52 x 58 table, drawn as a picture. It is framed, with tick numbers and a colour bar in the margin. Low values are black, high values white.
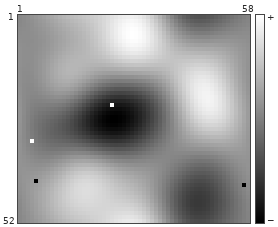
Ninth with the highest average: top middle. Calmest part: top left. Roughest part: centre. Ninth with the lowest average: centre. Lone odd cells: 4, 2 higher and 2 lower than their neighbours.
